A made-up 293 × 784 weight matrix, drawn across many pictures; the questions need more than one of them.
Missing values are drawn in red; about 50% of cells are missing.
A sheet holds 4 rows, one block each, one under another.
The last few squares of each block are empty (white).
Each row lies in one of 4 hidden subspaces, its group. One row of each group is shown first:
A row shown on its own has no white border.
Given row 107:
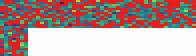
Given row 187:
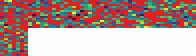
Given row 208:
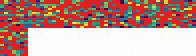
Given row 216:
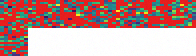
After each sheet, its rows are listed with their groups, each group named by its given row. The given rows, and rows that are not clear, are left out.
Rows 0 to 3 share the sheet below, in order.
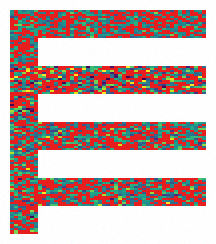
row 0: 216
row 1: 107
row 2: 208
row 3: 187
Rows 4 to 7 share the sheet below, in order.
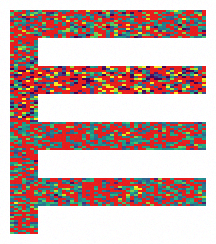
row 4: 208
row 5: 216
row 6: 216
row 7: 107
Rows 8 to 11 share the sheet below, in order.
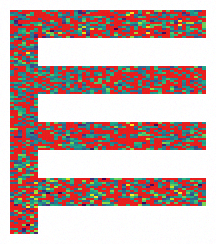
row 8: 216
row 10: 216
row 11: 208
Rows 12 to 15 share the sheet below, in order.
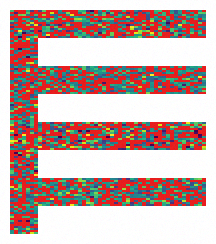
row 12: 208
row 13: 107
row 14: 208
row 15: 216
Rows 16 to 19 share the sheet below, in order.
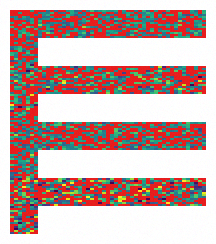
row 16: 216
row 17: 107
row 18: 187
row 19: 187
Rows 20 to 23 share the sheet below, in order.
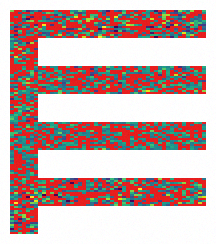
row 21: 187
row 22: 107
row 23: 107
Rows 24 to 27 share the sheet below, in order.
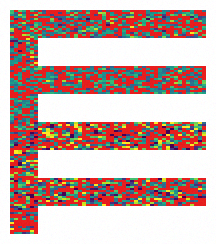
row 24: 208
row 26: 216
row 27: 107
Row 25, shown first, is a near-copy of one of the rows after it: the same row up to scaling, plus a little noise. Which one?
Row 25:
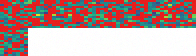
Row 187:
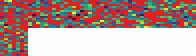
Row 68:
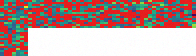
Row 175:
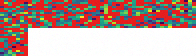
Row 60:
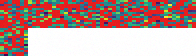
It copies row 60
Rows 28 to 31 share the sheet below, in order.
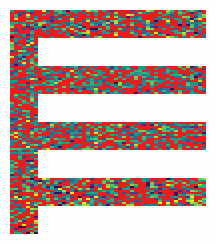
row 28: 208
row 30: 216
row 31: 208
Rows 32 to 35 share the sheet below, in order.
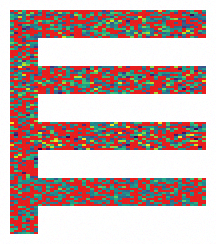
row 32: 216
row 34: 216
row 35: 216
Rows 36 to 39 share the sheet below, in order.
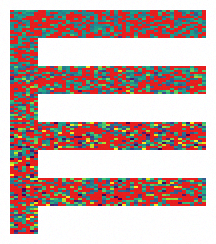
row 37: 107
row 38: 216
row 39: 187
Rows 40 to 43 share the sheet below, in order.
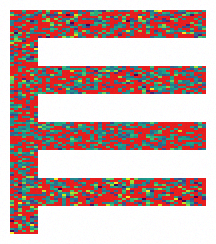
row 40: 216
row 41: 107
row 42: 187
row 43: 216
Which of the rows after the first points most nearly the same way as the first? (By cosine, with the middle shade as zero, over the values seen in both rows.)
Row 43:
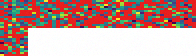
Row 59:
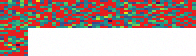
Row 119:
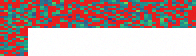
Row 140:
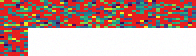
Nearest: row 140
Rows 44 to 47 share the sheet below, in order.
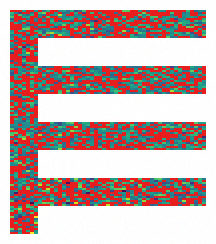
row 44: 216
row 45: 216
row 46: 187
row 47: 216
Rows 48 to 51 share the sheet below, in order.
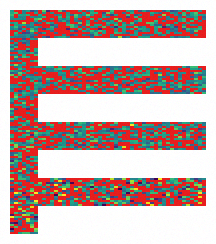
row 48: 187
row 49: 216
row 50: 208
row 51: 107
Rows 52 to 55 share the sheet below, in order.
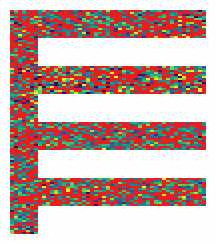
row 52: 216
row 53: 216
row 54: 107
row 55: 187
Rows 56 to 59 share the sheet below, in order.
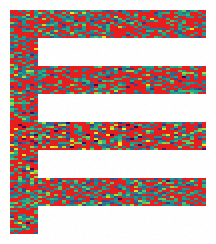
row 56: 107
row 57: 208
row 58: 208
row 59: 187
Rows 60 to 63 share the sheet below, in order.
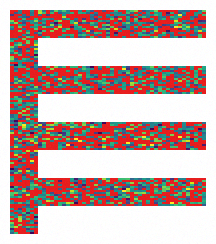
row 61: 208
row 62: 208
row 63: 216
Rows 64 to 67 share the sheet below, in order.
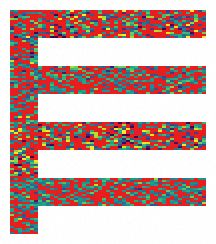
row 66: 216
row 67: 107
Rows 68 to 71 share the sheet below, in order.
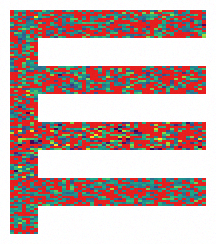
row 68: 187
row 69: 208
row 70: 107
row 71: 187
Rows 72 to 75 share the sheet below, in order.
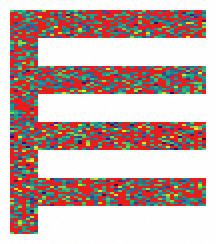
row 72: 216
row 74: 216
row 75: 187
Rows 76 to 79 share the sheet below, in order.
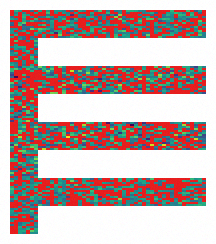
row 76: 107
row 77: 187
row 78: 216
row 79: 187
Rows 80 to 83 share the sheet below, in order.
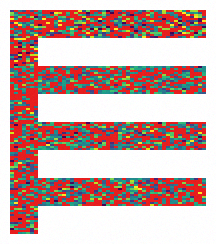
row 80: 216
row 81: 216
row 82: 107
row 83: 107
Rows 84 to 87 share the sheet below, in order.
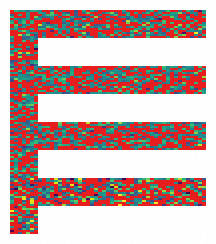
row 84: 216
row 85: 216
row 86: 107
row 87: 187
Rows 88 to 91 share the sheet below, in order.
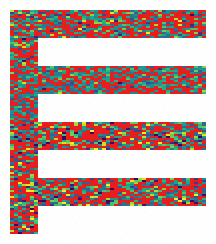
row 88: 216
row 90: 107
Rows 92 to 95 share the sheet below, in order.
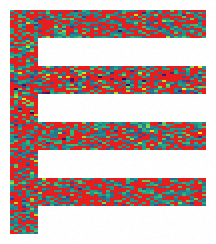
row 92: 187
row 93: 216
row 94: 107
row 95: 187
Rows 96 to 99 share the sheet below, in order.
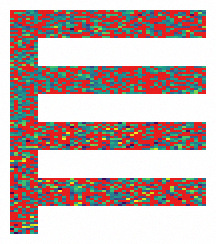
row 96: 216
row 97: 208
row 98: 107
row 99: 208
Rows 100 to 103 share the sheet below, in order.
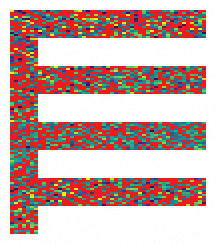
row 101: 216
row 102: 107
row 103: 107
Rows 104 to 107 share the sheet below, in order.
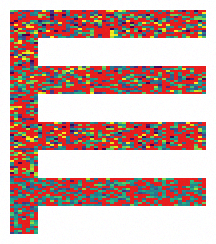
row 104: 107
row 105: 216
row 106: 107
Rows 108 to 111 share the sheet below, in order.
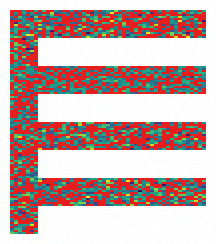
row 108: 216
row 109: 208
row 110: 216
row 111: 208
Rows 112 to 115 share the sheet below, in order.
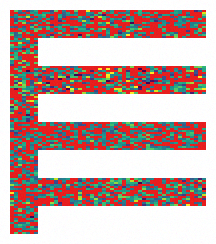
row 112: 107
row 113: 208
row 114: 216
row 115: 216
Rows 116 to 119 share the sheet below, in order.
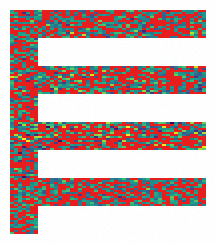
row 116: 208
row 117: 107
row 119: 187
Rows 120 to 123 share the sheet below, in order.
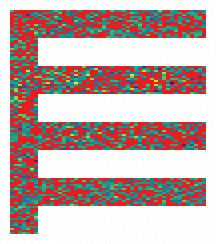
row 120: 107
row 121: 208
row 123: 216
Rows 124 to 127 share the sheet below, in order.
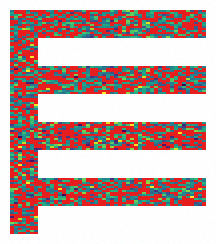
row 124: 216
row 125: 107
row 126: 216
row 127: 107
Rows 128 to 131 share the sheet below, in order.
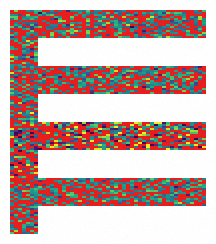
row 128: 208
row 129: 216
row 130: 216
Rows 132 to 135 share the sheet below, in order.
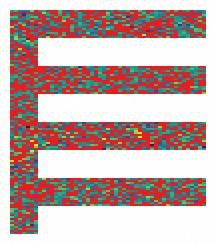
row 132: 208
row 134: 107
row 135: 208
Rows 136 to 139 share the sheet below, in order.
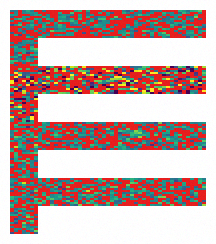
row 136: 216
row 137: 107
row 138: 107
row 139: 208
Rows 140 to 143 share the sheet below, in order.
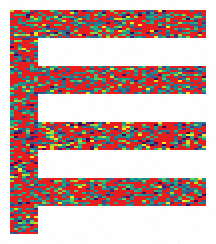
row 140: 107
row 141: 216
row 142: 216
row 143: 216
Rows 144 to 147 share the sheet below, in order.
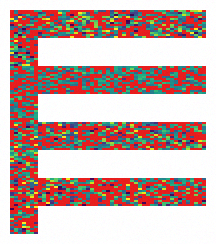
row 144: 216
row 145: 216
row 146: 107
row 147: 208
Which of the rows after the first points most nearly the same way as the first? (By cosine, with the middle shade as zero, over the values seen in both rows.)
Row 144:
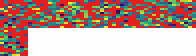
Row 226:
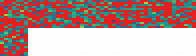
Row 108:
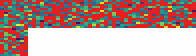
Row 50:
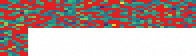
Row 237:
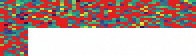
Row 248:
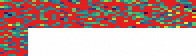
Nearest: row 226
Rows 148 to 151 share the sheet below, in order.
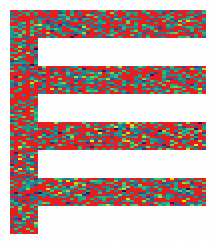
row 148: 216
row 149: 107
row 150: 216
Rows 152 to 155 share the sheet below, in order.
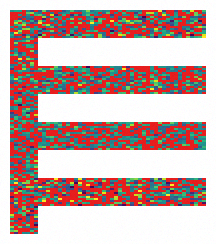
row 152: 187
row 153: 208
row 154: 216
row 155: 187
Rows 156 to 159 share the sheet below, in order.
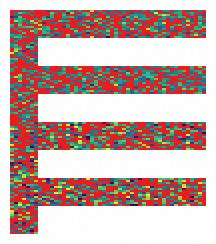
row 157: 216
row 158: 216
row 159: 208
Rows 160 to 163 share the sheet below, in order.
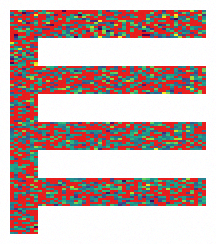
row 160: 187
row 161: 208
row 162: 187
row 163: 208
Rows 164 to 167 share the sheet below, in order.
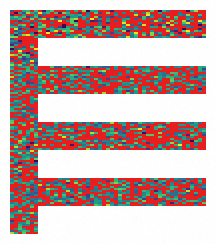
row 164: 107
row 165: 107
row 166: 107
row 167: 216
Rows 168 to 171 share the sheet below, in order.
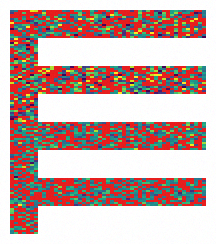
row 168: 208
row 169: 187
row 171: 208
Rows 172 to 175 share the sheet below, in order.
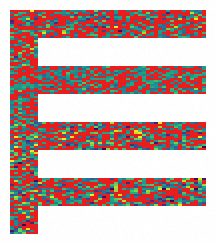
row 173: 216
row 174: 107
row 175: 187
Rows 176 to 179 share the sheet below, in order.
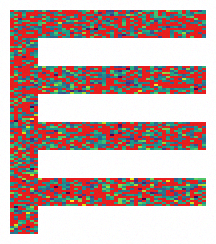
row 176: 208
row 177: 208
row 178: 208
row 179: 208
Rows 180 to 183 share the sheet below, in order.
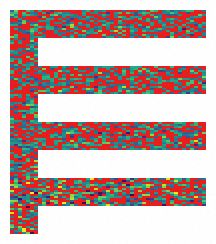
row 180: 187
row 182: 216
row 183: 208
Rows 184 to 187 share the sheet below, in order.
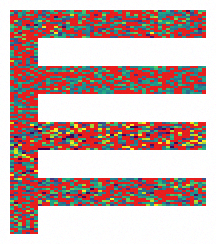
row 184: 107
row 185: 107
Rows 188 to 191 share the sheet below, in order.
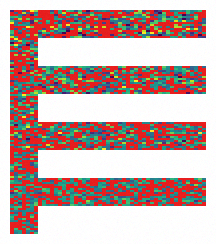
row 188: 208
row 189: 216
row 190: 107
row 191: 216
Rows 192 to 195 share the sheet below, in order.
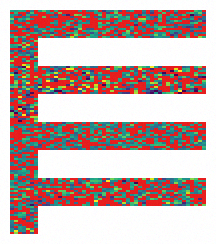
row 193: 187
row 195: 187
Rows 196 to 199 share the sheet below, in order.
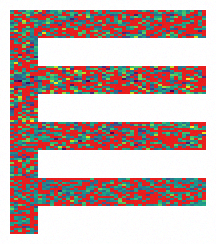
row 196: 187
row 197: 216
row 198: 216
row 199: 208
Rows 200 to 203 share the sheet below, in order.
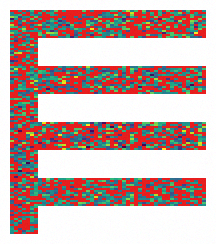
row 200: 216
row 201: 107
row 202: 208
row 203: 208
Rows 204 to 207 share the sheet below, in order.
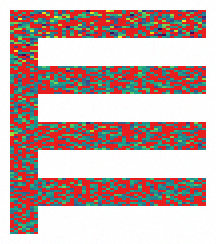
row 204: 208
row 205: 216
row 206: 107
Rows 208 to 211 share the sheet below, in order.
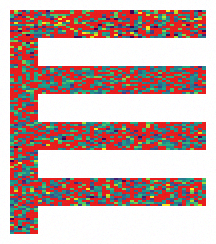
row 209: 216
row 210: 107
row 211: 208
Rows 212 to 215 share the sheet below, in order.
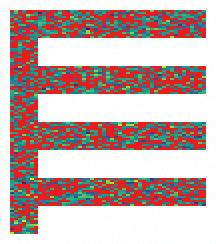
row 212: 208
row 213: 187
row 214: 208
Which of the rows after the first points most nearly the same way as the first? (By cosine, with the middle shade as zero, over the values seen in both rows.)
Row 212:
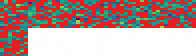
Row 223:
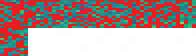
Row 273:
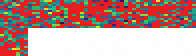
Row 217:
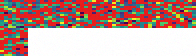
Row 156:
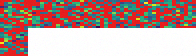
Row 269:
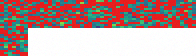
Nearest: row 273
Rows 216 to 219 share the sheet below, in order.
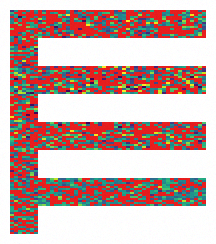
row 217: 208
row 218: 107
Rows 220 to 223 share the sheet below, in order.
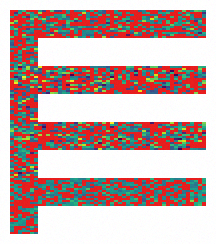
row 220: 107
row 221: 187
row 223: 208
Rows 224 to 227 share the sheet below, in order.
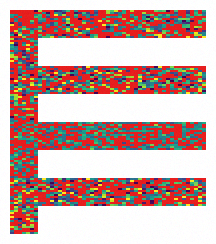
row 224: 208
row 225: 107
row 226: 216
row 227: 107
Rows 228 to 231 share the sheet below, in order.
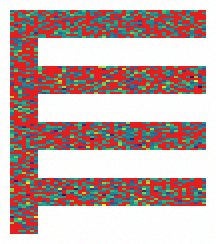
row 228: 107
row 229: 208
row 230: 208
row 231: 107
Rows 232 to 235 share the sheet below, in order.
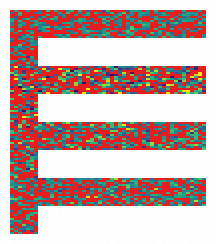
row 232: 208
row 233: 208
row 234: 208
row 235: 208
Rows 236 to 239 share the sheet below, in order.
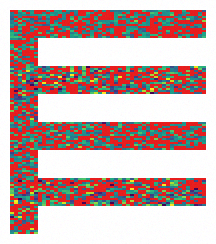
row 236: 187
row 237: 107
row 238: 208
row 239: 208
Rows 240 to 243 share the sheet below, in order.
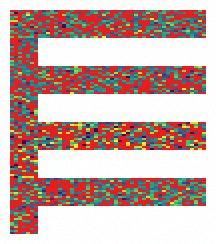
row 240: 107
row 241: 216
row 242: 216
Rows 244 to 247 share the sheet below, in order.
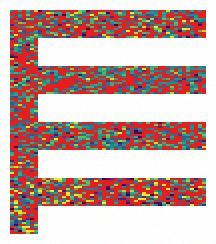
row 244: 208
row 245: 208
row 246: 107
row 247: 208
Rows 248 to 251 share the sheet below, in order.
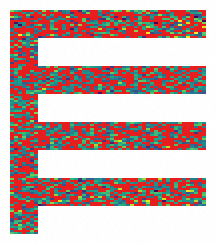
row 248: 216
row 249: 187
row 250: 187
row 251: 216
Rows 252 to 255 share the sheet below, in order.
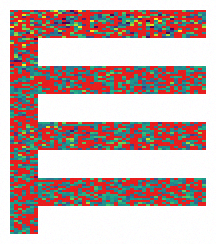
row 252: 187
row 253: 208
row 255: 208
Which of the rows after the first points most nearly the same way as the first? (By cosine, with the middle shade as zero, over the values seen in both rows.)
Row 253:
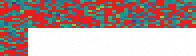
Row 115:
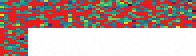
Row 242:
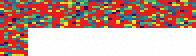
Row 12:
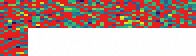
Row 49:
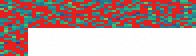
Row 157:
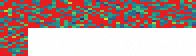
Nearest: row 115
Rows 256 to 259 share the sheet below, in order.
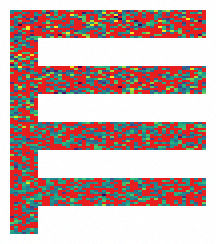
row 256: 107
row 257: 187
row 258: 208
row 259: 107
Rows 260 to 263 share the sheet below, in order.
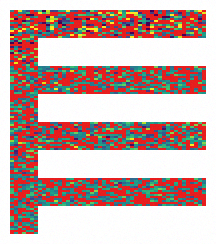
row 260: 208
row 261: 107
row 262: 208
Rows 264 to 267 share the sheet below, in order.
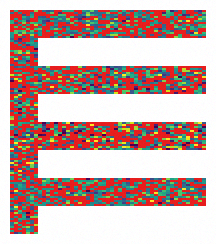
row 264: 216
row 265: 216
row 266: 208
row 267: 208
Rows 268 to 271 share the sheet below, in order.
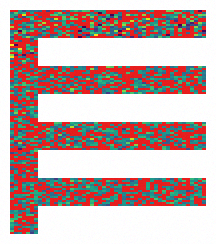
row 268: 208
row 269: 208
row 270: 208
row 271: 216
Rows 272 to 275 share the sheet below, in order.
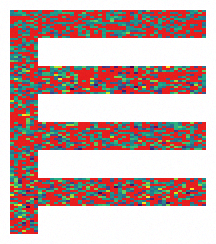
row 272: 216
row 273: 208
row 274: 187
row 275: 208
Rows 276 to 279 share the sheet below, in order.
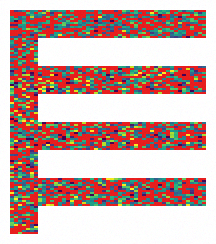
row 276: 216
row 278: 107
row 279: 208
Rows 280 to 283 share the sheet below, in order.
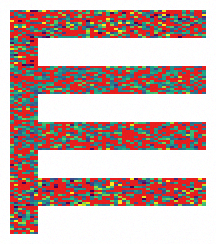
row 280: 187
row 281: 216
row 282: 216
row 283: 208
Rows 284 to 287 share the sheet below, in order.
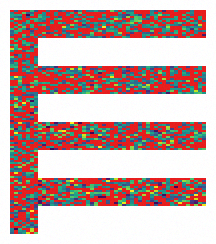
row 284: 107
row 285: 216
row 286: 187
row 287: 187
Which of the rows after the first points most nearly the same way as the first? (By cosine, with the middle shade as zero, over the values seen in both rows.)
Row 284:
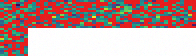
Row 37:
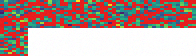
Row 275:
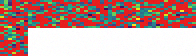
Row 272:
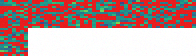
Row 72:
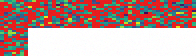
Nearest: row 272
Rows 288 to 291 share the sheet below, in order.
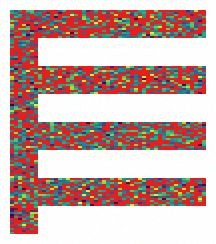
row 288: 107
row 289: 107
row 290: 107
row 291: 208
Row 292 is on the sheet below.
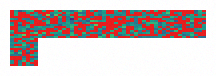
